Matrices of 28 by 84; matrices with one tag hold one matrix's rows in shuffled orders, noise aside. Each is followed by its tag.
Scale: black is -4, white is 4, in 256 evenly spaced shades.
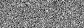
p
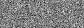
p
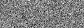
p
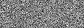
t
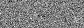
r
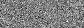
t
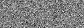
p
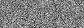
p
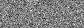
r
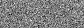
r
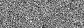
r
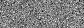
t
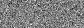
r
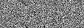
p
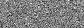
r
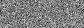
t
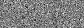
p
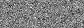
r
